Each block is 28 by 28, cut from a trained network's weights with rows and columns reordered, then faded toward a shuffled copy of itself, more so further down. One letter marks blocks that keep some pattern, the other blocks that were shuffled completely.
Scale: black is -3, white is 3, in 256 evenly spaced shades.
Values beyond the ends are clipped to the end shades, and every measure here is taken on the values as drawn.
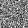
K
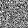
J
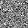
J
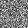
J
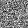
K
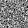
K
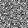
J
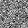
J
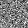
K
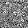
J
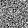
K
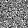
K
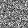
K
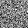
K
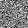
K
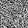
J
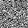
J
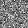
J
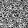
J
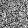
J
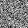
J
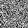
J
